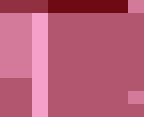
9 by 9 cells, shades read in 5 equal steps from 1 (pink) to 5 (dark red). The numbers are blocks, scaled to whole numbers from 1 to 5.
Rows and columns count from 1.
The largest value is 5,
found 5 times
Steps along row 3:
same down up same same same same same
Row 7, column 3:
1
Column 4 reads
5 3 3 3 3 3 3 3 3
